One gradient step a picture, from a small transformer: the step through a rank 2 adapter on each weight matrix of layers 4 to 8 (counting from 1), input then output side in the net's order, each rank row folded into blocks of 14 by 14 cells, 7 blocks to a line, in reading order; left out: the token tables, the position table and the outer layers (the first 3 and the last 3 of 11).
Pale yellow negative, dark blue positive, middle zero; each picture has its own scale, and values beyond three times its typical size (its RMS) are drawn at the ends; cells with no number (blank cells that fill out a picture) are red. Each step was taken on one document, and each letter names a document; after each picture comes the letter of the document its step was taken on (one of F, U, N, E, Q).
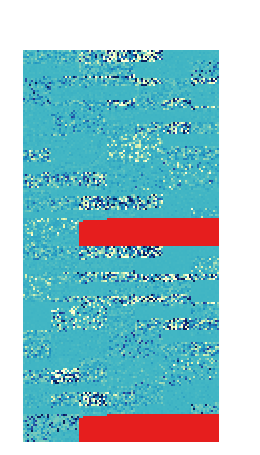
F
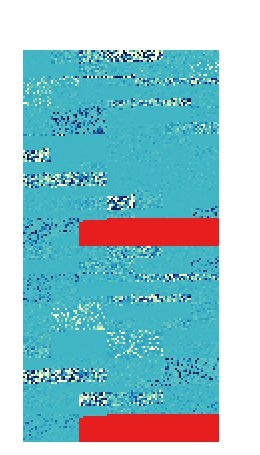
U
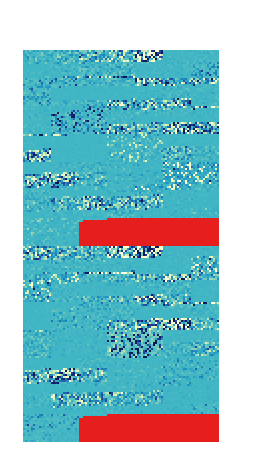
F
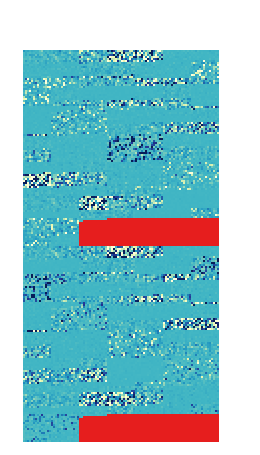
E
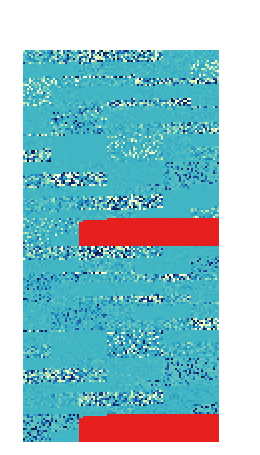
U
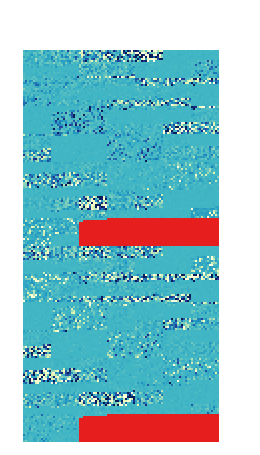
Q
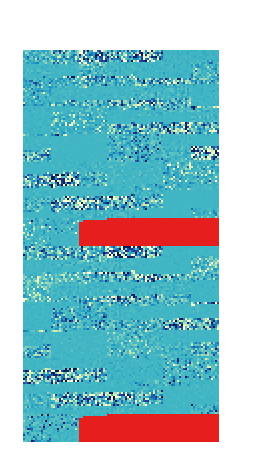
Q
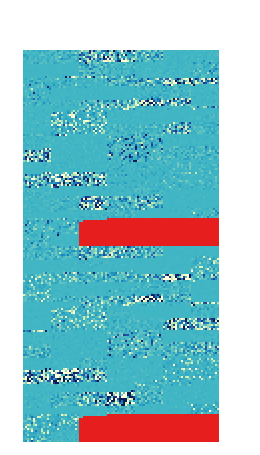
F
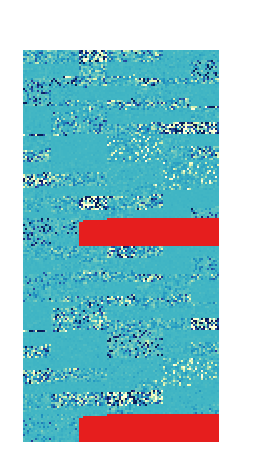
Q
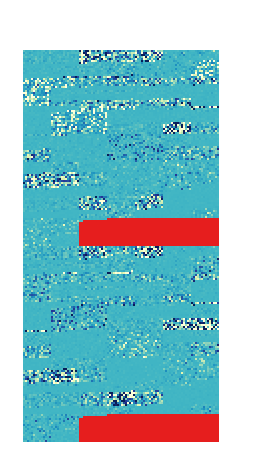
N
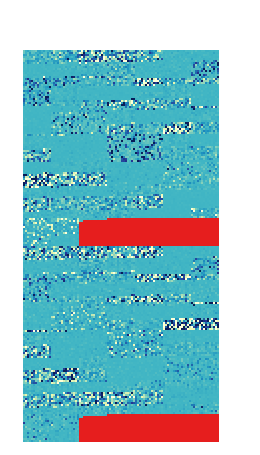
E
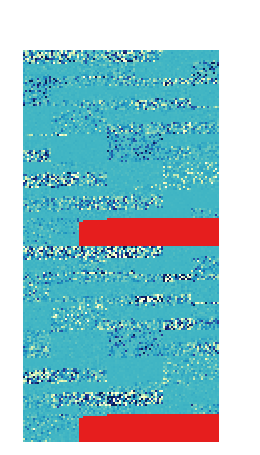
E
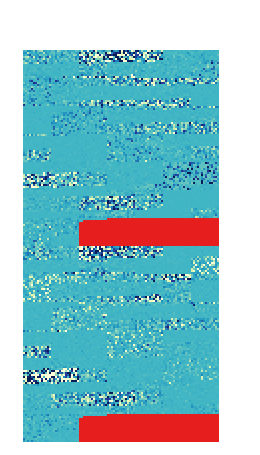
Q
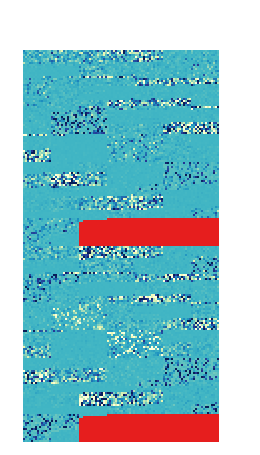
U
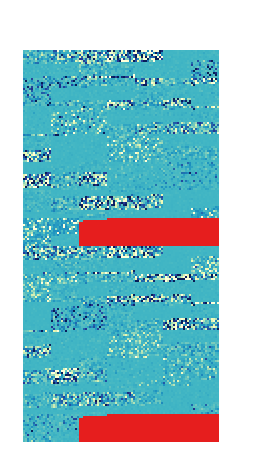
F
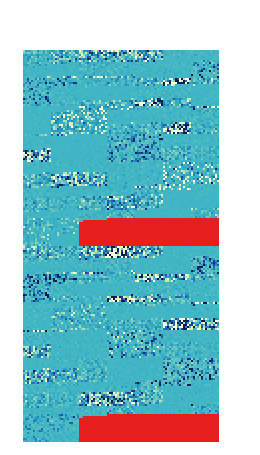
E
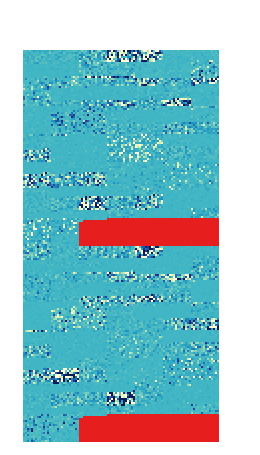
F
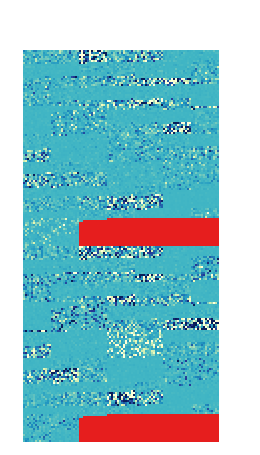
N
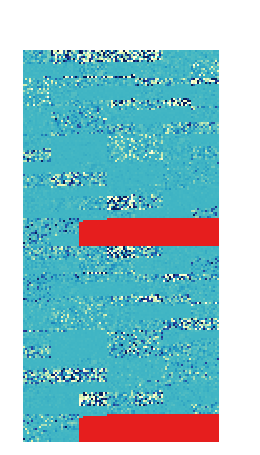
U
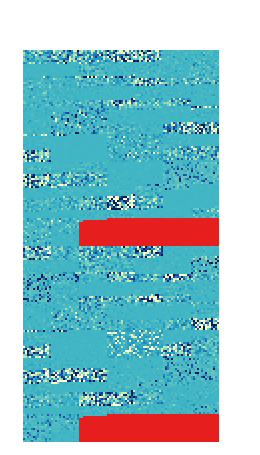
U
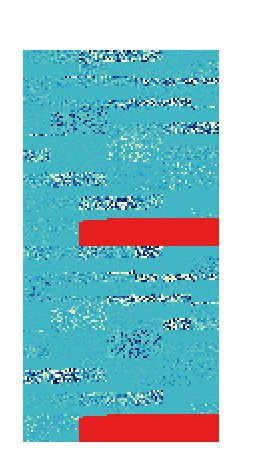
F
